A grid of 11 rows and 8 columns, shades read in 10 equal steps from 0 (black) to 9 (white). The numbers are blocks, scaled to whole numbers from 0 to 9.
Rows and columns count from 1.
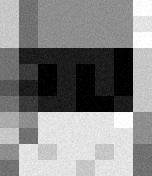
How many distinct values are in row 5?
5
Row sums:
45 44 45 16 15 13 16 57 56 55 55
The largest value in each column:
7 8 8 8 8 8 9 9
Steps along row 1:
down up same same same same up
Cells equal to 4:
10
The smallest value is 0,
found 9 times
